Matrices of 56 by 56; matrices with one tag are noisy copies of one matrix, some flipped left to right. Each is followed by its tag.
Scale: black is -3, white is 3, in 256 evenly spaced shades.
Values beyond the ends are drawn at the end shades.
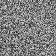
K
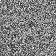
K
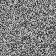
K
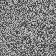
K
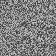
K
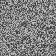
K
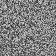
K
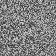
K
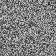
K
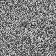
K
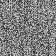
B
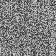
B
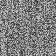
B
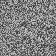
K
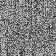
B
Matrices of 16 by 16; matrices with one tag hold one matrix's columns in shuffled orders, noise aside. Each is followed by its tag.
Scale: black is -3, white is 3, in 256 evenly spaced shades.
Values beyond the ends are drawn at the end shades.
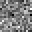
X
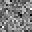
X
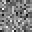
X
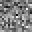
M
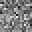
M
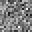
X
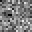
X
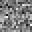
M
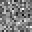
X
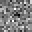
X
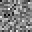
X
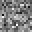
M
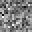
M
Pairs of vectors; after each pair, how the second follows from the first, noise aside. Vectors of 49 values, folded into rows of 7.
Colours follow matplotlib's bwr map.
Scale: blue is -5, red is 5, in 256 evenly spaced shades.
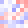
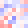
reversed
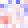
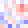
reversed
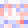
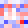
scaled up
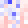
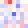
sign-scrambled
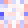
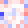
sign-scrambled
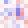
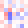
reversed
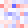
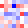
scaled up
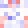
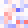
wrapped around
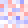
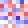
scaled up
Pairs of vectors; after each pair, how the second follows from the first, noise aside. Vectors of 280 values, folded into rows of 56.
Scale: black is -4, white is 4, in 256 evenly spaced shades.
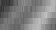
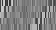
sign-scrambled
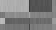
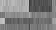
copied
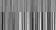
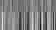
negated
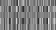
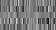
sign-scrambled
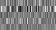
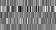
copied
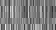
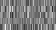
sign-scrambled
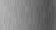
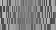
sign-scrambled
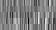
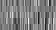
negated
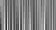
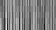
negated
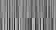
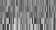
sign-scrambled
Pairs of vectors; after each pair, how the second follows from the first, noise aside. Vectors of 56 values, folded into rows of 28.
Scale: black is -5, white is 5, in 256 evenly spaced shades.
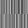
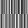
scaled up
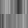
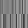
shuffled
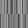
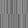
shrunk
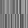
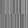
shrunk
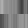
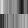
scaled up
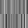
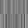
shrunk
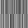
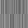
shrunk
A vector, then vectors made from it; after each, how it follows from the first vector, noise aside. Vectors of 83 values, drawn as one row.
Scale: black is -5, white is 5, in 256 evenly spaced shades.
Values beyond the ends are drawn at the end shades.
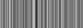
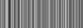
wrapped around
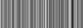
wrapped around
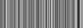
wrapped around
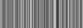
wrapped around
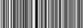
scaled up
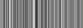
copied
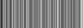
wrapped around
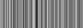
copied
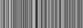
copied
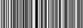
scaled up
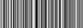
scaled up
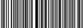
scaled up
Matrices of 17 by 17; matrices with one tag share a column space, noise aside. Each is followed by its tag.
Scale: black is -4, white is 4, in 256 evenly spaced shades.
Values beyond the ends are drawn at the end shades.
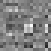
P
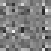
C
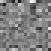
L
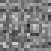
P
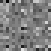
L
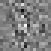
P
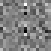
C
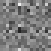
C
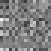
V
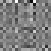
L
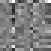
L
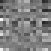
V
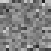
L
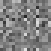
V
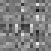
P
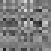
V
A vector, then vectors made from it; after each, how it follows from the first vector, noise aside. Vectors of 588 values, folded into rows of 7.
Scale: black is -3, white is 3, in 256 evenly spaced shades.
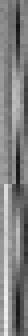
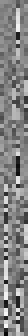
sign-scrambled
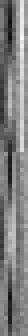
reversed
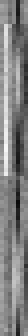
wrapped around
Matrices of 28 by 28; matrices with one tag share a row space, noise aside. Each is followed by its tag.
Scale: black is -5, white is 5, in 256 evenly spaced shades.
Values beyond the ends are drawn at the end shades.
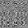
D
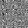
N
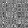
N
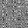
N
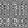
D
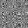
N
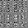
D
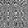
D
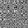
D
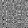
N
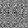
D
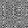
N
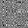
N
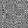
N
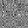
N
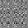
D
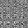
D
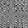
D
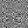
N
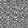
D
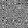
N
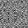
D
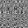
D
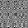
D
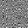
N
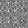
D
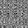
D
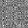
N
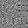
N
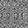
D
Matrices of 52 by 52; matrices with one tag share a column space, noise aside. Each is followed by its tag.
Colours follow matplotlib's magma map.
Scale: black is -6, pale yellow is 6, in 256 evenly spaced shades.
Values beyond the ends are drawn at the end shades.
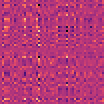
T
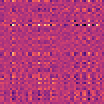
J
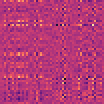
J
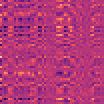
T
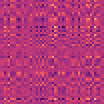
T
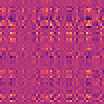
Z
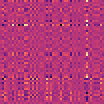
J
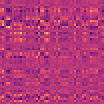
Z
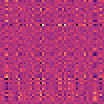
J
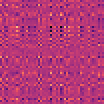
T
